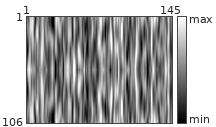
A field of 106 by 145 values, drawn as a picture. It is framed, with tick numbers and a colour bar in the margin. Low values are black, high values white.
Streaks run downward. The top and bottom halves mirror each other. The values follow a bell shape. No overall slope runs across the table.
